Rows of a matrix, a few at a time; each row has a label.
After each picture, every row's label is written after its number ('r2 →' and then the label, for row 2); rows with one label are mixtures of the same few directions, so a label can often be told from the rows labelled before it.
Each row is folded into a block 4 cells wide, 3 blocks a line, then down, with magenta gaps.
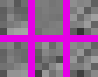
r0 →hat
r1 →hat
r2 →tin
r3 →hat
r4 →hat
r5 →tin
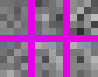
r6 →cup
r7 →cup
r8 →tin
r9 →tin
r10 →cup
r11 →cup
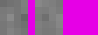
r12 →cup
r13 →cup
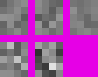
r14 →cup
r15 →cup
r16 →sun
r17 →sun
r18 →sun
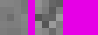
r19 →cup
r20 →cup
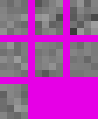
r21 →hat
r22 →cup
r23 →hat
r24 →sun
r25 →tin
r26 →sun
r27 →sun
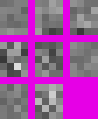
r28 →tin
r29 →hat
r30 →tin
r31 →sun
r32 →cup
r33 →cup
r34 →sun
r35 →cup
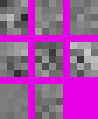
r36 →cup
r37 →hat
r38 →tin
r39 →hat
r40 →cup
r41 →cup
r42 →tin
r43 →hat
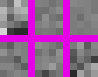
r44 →hat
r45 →tin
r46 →cup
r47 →sun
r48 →tin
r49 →hat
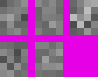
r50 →cup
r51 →sun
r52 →cup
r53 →cup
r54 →tin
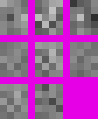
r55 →cup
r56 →cup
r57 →cup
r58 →cup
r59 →cup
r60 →tin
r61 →cup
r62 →sun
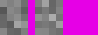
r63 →sun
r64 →sun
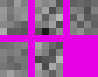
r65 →hat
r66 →tin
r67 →cup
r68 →tin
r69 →cup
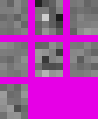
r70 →sun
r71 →cup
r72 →hat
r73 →cup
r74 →tin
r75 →tin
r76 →sun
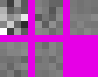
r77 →hat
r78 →cup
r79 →hat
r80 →hat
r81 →sun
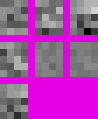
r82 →tin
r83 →tin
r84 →hat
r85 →sun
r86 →sun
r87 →sun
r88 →hat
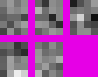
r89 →hat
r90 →sun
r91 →cup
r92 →hat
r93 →hat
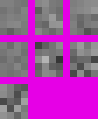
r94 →tin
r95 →sun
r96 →hat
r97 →sun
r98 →cup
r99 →hat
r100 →cup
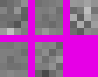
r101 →tin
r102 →tin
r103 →cup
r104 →tin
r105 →tin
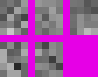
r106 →tin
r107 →cup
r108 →hat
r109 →sun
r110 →sun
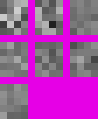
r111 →cup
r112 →sun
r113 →hat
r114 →sun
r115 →cup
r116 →cup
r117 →hat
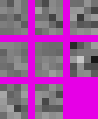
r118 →sun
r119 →sun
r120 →tin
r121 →sun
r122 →hat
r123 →cup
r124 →sun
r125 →tin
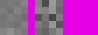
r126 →tin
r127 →sun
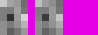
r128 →cup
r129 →cup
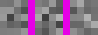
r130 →tin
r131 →tin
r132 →sun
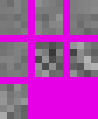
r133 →sun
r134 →cup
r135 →hat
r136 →cup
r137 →cup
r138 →sun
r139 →hat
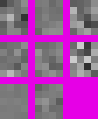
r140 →cup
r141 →hat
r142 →sun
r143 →tin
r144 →sun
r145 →sun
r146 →sun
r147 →cup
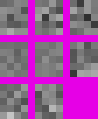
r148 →tin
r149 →tin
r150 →sun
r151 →cup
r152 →tin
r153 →hat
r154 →tin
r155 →sun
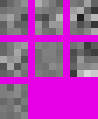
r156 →cup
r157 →cup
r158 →tin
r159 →cup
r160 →sun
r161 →hat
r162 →sun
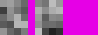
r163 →sun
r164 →hat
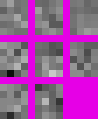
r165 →sun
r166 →sun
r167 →hat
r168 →tin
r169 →hat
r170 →cup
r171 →tin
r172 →cup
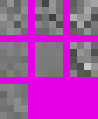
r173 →sun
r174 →sun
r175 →cup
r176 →hat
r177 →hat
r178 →sun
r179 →sun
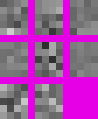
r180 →tin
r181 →hat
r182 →hat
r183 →tin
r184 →sun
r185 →hat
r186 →cup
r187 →sun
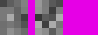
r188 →cup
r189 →cup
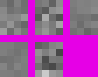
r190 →hat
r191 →tin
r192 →hat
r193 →cup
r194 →tin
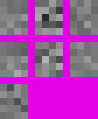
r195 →hat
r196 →tin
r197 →sun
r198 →hat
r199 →tin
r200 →sun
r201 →sun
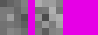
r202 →cup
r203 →cup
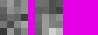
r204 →hat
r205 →hat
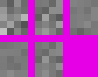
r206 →hat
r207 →tin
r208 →tin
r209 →tin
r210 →tin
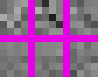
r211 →cup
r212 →sun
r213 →sun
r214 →hat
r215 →hat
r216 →hat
